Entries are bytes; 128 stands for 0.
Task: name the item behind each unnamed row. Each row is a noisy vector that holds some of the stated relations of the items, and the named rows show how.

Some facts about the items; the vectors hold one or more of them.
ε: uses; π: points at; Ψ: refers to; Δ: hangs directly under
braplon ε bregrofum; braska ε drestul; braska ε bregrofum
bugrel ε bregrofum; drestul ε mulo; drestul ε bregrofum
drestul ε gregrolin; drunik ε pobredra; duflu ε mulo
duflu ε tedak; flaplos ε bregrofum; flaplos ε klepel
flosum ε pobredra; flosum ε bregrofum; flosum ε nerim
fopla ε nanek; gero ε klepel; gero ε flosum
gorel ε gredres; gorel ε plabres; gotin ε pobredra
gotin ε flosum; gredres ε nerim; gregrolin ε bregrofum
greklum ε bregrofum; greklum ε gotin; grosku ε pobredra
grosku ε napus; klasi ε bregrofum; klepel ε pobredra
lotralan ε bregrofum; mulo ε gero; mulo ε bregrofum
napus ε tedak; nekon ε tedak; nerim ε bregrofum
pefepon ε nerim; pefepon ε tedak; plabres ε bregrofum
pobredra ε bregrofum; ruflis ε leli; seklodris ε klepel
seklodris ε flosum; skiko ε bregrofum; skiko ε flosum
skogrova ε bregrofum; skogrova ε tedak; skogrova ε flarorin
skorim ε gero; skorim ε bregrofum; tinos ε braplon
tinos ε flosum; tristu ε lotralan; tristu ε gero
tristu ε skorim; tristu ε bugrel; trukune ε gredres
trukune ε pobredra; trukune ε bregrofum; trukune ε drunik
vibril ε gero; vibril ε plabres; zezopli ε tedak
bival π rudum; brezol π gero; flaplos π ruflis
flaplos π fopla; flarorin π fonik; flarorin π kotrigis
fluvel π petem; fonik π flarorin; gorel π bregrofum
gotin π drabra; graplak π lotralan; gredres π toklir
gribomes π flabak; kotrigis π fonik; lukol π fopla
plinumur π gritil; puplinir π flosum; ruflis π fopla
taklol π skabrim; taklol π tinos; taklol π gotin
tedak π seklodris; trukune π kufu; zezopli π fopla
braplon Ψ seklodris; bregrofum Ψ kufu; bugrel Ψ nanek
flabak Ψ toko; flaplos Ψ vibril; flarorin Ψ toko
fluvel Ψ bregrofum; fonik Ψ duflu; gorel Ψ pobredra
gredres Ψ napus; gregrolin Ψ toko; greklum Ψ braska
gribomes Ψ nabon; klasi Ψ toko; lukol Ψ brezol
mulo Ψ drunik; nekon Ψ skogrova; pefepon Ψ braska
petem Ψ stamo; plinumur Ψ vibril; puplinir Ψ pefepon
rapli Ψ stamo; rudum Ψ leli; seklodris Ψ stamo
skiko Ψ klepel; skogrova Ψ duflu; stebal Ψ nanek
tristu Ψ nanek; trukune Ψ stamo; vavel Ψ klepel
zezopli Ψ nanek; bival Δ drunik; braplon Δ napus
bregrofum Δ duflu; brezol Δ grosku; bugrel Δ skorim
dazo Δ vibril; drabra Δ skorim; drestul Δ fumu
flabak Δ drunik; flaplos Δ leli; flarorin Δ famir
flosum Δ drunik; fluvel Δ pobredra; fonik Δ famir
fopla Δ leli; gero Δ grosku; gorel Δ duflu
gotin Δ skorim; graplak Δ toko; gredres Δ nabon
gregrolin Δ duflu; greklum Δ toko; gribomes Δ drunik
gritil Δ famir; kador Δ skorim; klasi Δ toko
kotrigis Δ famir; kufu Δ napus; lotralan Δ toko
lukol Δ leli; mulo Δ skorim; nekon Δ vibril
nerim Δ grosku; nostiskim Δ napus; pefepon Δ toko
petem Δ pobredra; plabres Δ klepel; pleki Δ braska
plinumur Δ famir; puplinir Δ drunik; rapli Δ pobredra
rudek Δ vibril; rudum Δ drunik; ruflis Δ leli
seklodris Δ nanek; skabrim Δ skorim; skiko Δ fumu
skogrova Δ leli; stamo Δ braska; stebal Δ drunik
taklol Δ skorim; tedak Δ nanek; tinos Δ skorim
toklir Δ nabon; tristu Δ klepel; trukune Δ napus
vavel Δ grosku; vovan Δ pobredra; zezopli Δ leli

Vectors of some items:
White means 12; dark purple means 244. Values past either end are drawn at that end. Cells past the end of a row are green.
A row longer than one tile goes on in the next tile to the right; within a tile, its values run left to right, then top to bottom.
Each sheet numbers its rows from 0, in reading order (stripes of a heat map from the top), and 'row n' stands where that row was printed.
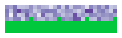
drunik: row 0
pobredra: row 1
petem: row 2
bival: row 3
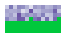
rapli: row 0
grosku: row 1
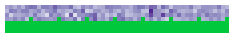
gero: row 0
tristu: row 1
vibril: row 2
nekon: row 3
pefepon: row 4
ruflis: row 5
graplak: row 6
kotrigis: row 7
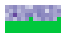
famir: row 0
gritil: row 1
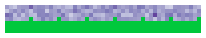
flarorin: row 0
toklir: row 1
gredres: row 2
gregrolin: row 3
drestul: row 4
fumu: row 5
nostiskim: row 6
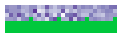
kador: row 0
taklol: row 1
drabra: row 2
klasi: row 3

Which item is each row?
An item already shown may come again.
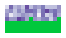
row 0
seklodris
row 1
drunik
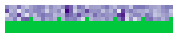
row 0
skabrim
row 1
kufu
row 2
fopla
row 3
vavel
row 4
zezopli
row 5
pefepon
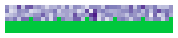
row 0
gotin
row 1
napus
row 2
rapli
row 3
zezopli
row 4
bugrel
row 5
drunik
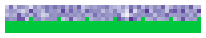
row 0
petem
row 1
gorel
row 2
stebal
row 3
vavel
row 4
trukune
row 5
puplinir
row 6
rudum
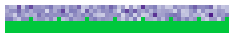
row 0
mulo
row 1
fonik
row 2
gribomes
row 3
skiko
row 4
bregrofum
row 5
nabon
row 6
skogrova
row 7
toko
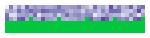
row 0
braplon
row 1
flosum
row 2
graplak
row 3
seklodris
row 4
tinos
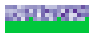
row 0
duflu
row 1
drunik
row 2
flaplos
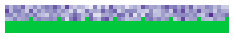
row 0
gribomes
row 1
greklum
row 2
stamo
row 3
braplon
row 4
tedak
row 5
skogrova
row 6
flabak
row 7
leli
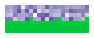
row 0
skorim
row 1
drabra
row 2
flosum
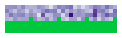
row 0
brezol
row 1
klepel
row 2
nanek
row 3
lukol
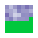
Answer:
gorel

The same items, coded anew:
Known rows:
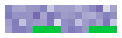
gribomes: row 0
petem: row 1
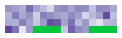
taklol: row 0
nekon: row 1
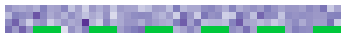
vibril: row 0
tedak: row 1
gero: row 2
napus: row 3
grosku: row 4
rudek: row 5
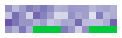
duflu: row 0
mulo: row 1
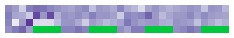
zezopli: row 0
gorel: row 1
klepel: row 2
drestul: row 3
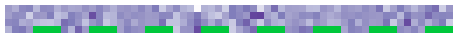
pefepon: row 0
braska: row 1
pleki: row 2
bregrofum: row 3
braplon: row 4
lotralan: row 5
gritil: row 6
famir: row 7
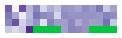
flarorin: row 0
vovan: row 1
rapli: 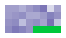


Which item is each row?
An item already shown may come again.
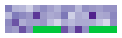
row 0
drunik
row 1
flaplos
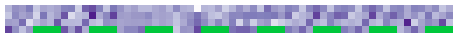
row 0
tinos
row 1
ruflis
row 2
gredres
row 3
bregrofum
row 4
tristu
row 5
lukol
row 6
lukol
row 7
flabak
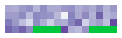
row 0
trukune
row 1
skorim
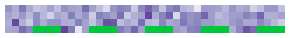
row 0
gregrolin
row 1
taklol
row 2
lukol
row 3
pobredra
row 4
flosum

